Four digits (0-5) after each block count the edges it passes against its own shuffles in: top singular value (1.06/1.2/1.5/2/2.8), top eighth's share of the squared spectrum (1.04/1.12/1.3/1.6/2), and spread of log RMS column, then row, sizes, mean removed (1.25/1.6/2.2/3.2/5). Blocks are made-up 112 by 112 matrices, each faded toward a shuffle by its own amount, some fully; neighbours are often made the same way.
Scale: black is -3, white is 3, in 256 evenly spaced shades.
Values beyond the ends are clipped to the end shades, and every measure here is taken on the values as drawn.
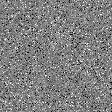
3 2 0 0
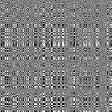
5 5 5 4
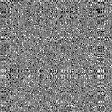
5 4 3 3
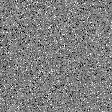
2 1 0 0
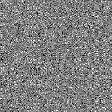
4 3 2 2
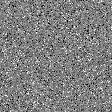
1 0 0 0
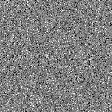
4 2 1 1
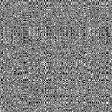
5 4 3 3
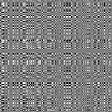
5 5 5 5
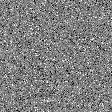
0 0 0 0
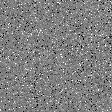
1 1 1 0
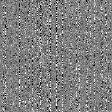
2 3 4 0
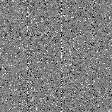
2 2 2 0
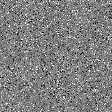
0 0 0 0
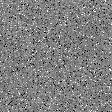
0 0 0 0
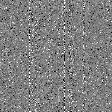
2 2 3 0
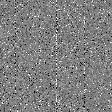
2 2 2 0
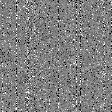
2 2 3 0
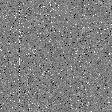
2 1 1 0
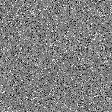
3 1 0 0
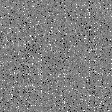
2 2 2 1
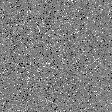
1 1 1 1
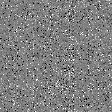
1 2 2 1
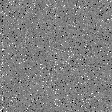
2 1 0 0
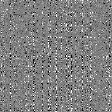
2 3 4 3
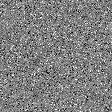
0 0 0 0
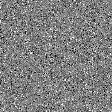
0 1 2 0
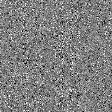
1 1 3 0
